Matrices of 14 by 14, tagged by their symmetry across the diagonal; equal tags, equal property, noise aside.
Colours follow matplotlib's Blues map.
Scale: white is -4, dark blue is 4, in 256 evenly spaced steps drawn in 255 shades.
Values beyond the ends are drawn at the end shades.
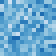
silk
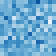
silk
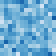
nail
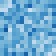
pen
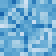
pen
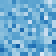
nail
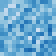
pen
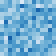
pen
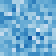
nail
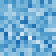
silk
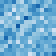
pen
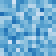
nail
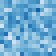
silk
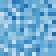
nail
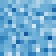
nail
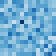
pen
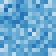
pen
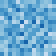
pen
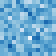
silk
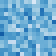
nail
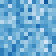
silk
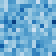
silk
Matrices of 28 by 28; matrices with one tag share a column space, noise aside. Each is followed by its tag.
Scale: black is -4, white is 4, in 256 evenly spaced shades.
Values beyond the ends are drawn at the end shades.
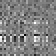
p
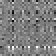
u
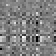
p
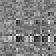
p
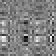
p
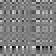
u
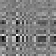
p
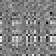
p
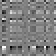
u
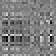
p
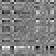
u
